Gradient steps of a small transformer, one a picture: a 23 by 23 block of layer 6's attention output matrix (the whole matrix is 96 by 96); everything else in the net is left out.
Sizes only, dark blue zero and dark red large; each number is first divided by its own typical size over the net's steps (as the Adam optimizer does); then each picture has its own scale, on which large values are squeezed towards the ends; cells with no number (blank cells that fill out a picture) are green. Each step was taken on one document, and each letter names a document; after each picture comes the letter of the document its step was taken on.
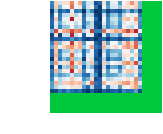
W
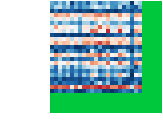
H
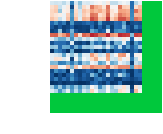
H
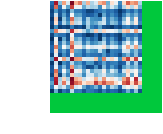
W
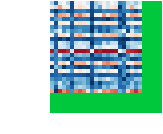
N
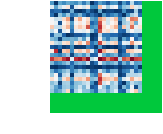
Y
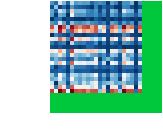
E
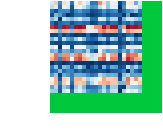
N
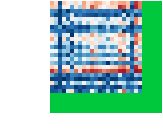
H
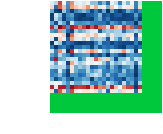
E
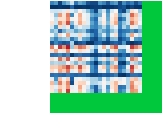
Y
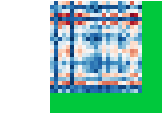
Y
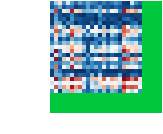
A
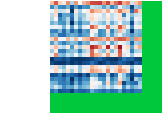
H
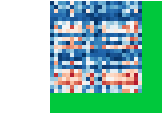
W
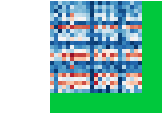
N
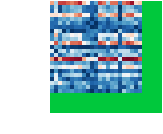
E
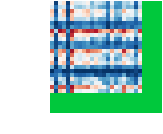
E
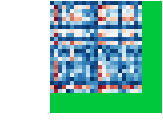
A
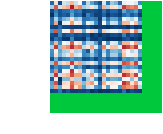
W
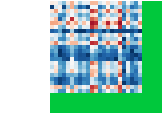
H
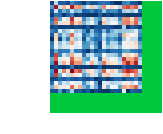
W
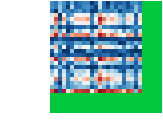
N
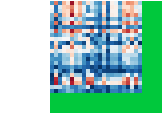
W
